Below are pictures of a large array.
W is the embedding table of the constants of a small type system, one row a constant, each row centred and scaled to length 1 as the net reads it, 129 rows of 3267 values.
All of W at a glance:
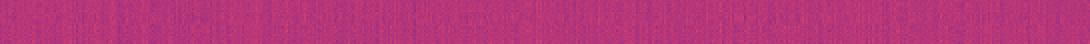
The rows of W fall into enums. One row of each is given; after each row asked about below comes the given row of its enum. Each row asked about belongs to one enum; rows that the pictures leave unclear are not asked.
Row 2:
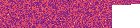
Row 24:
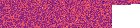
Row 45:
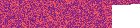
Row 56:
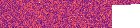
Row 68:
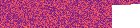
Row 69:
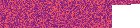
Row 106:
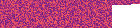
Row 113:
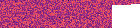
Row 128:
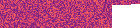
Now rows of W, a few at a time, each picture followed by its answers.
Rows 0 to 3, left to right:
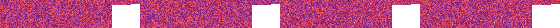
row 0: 69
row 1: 106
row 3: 2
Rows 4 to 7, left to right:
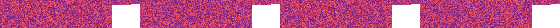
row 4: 45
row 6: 45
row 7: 128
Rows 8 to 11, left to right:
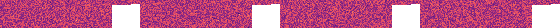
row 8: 24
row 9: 113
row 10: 69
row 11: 45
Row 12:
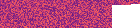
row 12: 68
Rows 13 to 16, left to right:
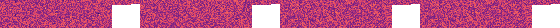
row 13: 113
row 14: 128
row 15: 45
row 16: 45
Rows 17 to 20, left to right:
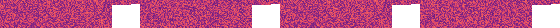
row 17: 128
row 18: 68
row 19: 128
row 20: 106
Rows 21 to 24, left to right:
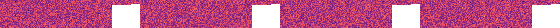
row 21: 113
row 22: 69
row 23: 24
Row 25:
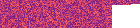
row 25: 45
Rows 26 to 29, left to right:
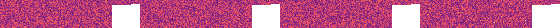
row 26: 106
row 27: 68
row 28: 113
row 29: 2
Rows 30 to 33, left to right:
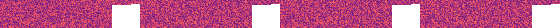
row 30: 113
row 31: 106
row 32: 106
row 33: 106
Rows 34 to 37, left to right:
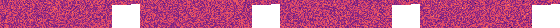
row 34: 69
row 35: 128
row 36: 68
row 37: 24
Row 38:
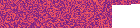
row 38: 128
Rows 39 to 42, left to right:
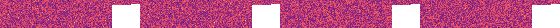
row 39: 2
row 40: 2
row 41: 45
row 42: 24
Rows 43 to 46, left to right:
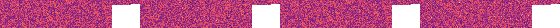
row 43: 45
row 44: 24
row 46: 56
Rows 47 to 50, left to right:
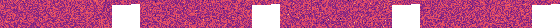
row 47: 128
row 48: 113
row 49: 2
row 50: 24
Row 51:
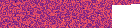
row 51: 113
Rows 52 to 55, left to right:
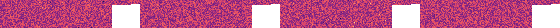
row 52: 24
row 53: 45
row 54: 2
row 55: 106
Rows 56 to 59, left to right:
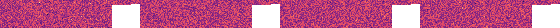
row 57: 68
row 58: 24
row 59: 24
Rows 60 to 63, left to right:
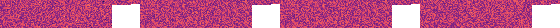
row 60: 24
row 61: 106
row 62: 106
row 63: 128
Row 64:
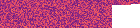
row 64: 68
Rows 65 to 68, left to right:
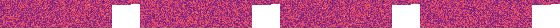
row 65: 24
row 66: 106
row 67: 24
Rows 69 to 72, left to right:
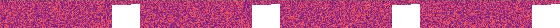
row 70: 128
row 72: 113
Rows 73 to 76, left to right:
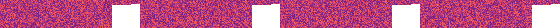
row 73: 128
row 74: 106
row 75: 106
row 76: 45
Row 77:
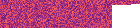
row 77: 69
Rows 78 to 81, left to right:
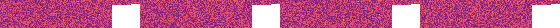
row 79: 128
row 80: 113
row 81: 69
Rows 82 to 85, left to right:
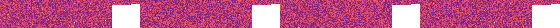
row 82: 2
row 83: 113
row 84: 128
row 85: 2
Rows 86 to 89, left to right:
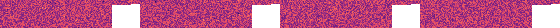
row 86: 24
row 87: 113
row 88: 69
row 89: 106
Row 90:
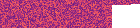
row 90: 45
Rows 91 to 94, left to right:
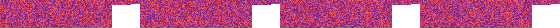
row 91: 69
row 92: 106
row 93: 128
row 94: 128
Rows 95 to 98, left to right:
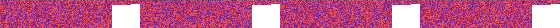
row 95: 69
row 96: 113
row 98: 24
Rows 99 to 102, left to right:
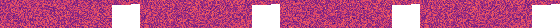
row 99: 68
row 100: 69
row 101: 113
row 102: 69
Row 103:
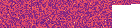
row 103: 2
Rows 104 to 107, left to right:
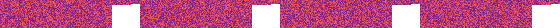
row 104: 45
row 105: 24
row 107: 68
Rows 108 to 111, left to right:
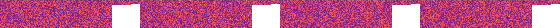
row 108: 68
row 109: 56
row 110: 128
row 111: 24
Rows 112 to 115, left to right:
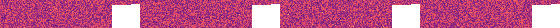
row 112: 69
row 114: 2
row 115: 128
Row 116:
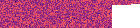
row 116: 113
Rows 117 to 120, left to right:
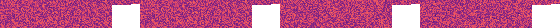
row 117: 106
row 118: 106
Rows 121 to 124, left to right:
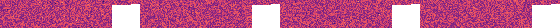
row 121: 24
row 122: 45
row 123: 113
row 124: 128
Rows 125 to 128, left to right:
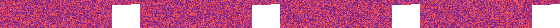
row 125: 113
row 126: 113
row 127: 68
